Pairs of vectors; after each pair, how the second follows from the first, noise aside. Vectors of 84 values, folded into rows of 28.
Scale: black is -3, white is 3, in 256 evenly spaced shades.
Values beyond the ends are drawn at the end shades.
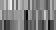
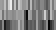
copied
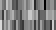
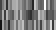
negated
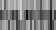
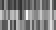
negated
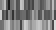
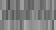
shrunk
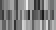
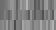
shrunk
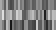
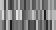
copied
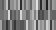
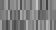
shrunk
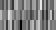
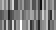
negated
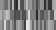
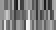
copied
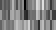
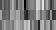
copied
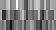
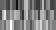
negated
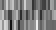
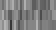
shrunk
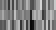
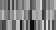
copied
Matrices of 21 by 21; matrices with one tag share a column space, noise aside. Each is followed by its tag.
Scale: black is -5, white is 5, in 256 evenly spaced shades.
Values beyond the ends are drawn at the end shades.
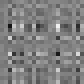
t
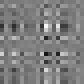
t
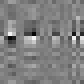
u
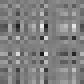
t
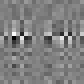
u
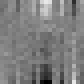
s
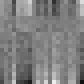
s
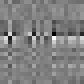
u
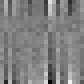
s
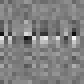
u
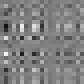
t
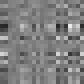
t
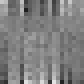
s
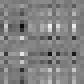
t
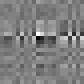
u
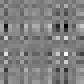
t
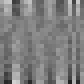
s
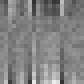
s
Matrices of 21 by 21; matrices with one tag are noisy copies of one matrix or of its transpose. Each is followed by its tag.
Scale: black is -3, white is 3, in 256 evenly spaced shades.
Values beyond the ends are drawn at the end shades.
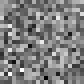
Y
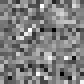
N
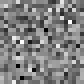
Y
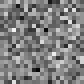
Y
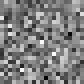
Y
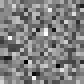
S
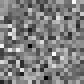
Y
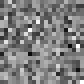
N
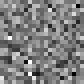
S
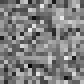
N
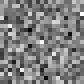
Y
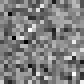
N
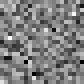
S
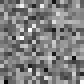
N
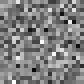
Y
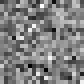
N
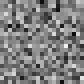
S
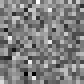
S
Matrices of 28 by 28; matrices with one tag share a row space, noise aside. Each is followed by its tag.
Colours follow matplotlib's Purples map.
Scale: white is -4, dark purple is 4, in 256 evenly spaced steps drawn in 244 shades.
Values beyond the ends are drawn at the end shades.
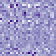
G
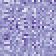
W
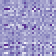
W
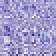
W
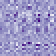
G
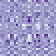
G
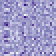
W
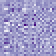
W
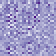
G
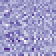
W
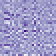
W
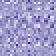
G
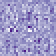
G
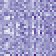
W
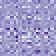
G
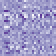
W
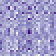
G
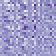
W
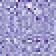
G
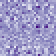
G
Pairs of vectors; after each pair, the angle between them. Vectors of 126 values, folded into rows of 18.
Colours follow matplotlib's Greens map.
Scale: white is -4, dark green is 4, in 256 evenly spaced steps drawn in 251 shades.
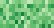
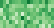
nearly opposite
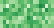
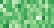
orthogonal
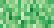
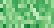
partly opposed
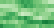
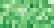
partly aligned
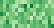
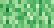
partly aligned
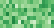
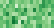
nearly parallel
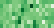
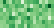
partly opposed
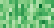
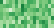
partly aligned
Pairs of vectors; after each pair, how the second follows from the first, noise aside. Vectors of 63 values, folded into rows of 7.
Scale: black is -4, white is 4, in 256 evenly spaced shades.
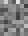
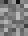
negated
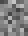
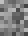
shuffled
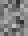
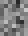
copied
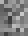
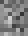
negated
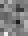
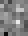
negated
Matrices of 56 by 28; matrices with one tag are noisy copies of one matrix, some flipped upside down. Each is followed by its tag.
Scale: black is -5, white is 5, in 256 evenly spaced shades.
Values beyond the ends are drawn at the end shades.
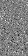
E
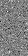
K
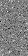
K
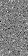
K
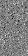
E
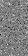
K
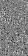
E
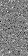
K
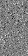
E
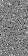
K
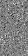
E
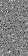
K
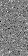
K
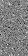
K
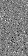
E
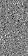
E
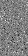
E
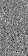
E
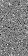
K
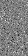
E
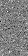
K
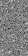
K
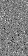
E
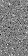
K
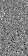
E
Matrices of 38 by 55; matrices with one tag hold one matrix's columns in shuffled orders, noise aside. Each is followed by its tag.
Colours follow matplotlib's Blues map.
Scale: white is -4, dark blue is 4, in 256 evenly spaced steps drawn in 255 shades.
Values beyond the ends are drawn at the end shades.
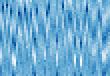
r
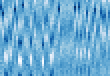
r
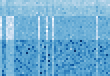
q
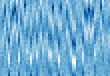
r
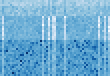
q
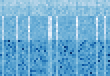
q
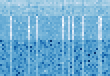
q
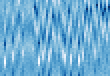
r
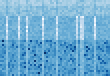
q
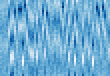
r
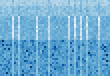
q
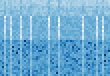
q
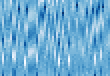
r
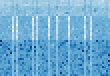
q
